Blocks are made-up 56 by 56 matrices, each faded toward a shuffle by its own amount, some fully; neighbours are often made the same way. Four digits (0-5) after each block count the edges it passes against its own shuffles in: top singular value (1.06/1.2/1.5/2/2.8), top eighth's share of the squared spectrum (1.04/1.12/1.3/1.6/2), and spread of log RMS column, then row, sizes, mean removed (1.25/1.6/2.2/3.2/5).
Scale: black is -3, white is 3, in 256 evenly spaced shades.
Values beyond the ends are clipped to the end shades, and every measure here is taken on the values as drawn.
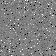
0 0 0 0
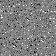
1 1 0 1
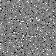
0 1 0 0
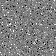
0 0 0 0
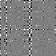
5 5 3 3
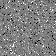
0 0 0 0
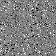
2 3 0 2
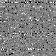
3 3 0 2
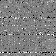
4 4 0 3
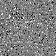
3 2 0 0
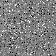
2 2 0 0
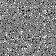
2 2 0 0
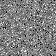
1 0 0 0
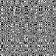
4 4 2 3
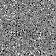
2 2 1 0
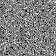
2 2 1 0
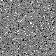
0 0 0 0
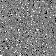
0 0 0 0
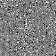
0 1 2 0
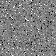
0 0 0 0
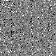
1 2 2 0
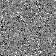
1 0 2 0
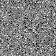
0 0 1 0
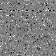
2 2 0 1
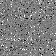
1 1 1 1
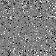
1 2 2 2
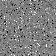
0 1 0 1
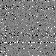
2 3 1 2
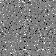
2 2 1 1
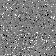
1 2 0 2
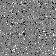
1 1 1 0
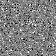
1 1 0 2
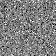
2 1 0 0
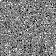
2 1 0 0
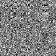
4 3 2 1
